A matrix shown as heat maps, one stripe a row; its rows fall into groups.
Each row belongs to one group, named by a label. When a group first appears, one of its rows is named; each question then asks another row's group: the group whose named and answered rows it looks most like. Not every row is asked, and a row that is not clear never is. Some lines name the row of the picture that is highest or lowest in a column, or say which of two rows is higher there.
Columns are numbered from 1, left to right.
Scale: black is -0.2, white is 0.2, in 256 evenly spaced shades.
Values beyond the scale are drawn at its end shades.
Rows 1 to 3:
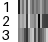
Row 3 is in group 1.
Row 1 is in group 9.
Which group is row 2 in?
9
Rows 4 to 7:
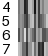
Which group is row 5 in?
1
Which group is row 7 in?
1
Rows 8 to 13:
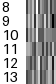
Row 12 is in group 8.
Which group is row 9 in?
9
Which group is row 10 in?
9
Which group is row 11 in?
1
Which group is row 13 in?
8
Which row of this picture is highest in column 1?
11
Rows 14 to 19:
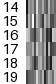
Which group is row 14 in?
9
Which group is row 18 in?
1
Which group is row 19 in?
8
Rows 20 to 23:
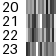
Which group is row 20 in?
9
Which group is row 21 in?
1
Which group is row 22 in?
1
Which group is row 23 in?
8
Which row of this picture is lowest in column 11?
20
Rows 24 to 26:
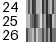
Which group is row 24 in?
1
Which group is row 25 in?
1
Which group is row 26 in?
9
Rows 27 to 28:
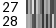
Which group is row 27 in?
9
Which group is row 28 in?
1
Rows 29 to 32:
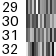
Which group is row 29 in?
9
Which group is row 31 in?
9
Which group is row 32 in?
1
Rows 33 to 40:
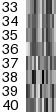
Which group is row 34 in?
1
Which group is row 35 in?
1
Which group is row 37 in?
9
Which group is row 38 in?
1
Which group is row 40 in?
8
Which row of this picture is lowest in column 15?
37
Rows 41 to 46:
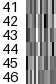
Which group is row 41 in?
8
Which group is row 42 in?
8
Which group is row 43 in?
8
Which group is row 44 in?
8
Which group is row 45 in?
9
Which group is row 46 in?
9
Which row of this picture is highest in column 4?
46
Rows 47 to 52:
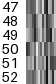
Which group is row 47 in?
8
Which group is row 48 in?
1
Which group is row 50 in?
8
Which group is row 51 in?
9
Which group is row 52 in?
8
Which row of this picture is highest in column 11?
50
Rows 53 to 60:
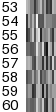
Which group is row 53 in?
1
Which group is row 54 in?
9
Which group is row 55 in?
8
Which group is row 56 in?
8
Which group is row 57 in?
1
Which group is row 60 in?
8
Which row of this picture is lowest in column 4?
59
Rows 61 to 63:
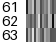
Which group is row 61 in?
9
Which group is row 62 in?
8
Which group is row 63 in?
9
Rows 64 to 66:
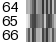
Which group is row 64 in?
1
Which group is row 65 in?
1
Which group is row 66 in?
1
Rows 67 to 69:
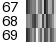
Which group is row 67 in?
8
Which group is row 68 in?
1
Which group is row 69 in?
8
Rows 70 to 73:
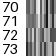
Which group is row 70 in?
8
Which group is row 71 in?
8
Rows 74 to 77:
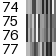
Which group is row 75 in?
9
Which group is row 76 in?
9
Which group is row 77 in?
1
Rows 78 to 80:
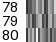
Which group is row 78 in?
8
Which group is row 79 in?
1
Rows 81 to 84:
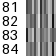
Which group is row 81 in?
8
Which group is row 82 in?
8
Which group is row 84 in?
8
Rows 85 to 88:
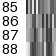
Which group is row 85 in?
9
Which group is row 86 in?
1
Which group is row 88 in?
1
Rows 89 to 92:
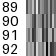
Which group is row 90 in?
1
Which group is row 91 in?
1
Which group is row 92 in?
9
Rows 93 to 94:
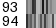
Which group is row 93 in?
1
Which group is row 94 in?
8
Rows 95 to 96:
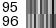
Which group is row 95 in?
8
